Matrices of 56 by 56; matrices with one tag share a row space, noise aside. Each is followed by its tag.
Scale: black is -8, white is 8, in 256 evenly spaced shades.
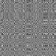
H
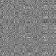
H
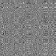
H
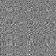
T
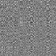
T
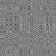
T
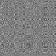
H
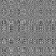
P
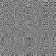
H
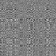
T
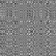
T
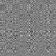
T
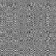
T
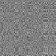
H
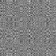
T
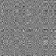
H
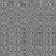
P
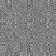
T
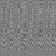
P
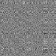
H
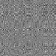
H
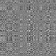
T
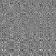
P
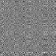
H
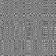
H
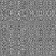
P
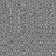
P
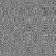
H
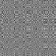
H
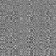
T
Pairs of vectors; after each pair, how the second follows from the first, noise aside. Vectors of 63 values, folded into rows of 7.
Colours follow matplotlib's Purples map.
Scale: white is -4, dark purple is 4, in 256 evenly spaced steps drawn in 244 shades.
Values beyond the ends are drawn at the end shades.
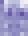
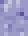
partly zeroed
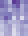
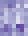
wrapped around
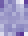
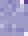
partly zeroed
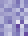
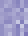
shrunk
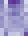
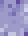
partly zeroed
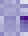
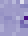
partly zeroed
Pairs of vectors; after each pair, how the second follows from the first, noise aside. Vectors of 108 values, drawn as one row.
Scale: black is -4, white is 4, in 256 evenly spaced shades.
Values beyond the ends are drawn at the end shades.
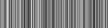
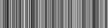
sign-scrambled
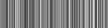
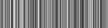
reversed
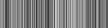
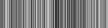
negated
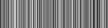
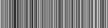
negated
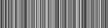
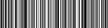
scaled up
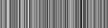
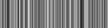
sign-scrambled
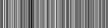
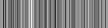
negated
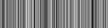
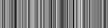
reversed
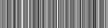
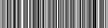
scaled up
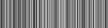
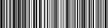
scaled up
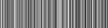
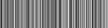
sign-scrambled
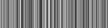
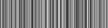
reversed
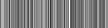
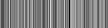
negated
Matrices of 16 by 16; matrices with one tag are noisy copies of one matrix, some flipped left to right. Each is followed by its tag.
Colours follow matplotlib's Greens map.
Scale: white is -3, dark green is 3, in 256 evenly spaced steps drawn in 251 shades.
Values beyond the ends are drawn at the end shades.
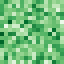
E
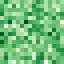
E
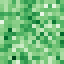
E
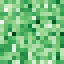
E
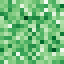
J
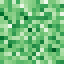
J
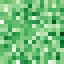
E
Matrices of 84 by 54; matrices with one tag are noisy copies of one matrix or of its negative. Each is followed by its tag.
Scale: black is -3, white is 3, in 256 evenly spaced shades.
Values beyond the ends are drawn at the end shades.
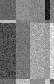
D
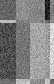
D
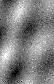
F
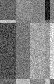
D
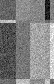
D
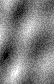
F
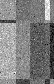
D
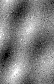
F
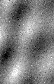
F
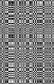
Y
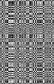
Y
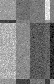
D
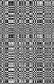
Y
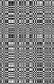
Y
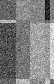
D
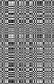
Y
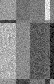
D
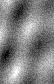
F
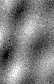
F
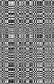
Y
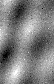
F
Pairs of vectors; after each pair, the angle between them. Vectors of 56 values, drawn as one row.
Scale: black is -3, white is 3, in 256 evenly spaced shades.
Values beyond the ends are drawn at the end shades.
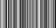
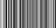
nearly parallel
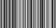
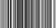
partly opposed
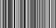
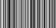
partly aligned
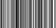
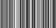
partly opposed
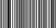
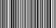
nearly opposite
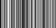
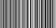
orthogonal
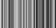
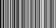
partly opposed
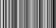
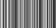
nearly parallel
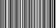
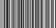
nearly opposite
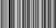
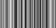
partly opposed
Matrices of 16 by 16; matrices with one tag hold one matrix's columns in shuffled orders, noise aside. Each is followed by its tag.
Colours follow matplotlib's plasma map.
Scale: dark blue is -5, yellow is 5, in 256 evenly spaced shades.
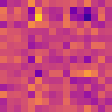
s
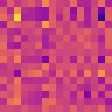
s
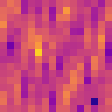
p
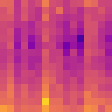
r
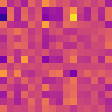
s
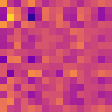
s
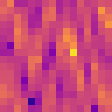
p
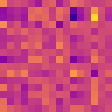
s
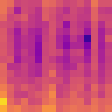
r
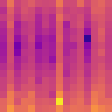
r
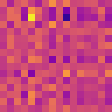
s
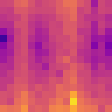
r
